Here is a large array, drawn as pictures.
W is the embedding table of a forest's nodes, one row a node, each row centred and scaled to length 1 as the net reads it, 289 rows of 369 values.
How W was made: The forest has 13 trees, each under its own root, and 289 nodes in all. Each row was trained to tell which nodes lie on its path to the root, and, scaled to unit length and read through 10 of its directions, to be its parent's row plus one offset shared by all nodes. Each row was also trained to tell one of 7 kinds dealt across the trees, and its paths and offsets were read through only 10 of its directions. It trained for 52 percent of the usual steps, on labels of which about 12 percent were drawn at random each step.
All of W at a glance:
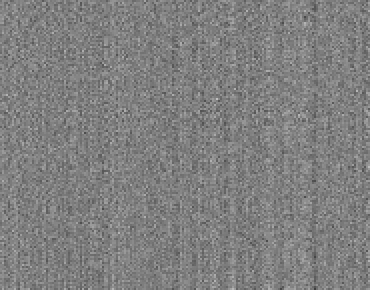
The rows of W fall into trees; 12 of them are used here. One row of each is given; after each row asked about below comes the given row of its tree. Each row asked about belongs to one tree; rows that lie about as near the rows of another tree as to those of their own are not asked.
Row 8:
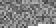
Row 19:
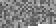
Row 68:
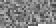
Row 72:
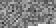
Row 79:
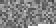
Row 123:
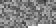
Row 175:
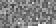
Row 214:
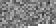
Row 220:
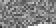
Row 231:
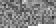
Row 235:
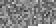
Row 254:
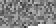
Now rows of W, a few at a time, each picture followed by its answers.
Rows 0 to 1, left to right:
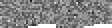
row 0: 68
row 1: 19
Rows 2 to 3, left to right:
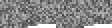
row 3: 8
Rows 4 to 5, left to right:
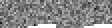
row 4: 8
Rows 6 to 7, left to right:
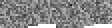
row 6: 68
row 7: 19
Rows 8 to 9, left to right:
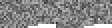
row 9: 220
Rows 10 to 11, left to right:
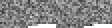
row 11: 220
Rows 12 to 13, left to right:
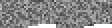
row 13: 68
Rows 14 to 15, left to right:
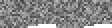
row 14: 72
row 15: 235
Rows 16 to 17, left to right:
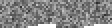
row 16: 19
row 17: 19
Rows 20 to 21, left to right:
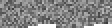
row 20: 8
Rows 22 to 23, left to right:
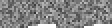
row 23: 220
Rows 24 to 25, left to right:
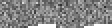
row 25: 231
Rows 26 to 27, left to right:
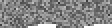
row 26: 220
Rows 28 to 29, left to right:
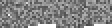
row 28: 19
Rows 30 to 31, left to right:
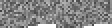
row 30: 68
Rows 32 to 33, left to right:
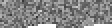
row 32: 220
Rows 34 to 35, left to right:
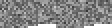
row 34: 214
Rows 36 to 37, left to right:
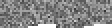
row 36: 68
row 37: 8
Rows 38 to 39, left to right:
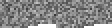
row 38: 254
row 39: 235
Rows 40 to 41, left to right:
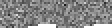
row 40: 68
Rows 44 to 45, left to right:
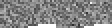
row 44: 68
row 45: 254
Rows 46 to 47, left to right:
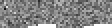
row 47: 220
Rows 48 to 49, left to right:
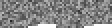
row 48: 68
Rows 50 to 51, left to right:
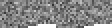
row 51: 231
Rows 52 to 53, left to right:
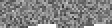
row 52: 254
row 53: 68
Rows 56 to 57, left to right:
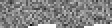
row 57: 8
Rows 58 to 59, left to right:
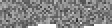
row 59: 235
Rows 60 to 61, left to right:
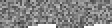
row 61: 123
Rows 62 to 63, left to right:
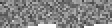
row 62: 79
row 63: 214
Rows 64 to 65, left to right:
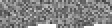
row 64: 220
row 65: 254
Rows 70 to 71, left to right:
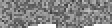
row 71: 220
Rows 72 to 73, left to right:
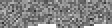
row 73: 235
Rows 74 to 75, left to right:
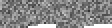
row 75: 19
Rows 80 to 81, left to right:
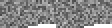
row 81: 254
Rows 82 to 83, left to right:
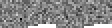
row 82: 235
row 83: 220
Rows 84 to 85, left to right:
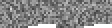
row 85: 175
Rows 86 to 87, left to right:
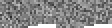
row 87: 214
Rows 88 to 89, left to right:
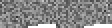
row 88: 235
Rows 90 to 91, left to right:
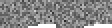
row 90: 68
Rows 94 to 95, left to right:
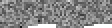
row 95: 68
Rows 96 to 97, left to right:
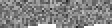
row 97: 254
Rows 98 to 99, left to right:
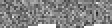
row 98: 254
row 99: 231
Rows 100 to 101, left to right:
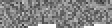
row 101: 79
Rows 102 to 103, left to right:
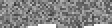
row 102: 175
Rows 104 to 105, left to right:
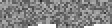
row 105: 220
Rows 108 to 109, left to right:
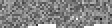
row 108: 175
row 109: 8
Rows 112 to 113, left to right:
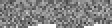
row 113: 8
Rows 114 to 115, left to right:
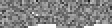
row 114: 231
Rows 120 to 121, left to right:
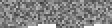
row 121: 79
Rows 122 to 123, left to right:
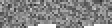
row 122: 8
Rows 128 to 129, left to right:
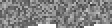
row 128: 254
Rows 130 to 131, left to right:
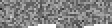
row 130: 19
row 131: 231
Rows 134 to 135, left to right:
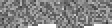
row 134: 175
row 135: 220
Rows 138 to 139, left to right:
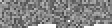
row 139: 8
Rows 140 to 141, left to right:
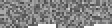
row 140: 68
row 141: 8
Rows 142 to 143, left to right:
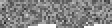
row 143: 123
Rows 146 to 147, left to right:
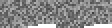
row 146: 175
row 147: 19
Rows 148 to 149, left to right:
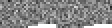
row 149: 254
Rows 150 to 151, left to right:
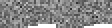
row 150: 19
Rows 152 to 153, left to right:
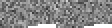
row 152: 19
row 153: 68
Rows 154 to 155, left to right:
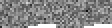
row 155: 72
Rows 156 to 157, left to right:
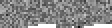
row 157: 8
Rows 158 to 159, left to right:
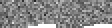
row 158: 79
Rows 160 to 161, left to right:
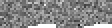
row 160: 220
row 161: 220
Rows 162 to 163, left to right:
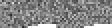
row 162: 254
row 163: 8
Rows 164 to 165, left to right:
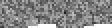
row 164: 8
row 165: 235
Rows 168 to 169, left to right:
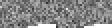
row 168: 8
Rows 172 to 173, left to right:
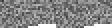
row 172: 68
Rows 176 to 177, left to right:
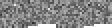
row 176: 254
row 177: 19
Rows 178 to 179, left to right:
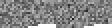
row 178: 68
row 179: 19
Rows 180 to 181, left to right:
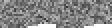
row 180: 220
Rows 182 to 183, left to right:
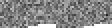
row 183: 175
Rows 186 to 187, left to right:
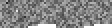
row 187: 79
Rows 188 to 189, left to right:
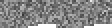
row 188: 68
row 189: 235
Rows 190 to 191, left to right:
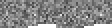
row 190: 235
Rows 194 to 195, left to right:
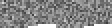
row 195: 214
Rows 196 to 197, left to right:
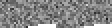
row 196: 214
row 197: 175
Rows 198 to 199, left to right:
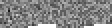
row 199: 68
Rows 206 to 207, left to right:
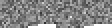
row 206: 254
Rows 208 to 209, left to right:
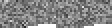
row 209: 254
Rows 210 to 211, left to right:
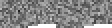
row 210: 254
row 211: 8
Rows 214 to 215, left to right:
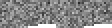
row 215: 235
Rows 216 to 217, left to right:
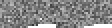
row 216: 68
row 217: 19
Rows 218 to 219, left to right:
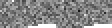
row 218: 175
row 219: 220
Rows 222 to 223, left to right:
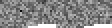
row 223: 254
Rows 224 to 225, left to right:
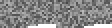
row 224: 72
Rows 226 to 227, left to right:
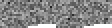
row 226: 231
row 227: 19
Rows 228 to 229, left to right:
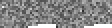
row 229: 19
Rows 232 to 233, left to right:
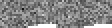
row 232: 231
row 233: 254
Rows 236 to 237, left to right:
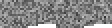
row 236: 235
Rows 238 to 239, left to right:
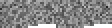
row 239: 79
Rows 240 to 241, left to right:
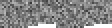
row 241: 19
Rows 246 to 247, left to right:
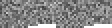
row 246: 19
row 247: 8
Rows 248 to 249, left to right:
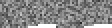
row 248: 79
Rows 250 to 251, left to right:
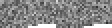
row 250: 19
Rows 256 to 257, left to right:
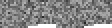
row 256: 231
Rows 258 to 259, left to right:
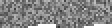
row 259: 220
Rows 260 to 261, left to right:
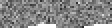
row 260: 8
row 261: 254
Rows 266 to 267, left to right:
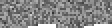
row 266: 235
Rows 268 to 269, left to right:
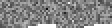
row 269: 254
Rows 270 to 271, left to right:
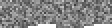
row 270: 254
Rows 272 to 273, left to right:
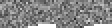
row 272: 79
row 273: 220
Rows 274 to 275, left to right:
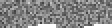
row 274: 19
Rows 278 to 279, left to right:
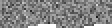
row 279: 68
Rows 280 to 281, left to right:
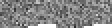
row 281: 220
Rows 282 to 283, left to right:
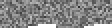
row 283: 123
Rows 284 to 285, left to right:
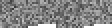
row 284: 235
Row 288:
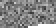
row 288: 220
